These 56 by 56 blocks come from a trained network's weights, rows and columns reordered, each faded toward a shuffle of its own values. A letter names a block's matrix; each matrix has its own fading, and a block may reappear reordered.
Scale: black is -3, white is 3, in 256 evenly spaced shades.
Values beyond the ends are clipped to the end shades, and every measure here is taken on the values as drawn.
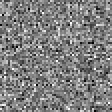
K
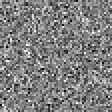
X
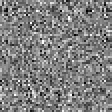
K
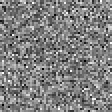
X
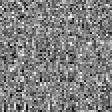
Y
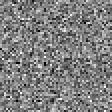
X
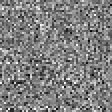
K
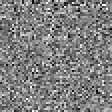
Y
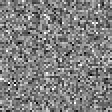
X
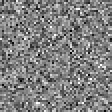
X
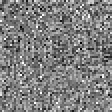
K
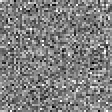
K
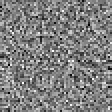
K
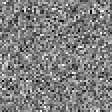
K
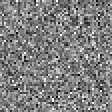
K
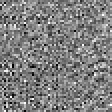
Y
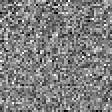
K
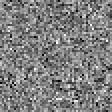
Y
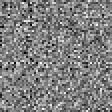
K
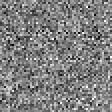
K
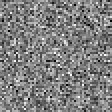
K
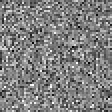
X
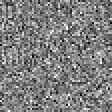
X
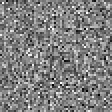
X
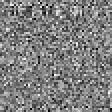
K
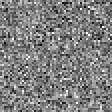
K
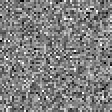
K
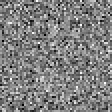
X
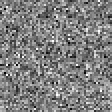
K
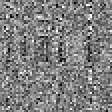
Y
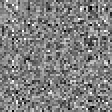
Y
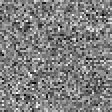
X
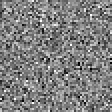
X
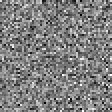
Y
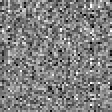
Y
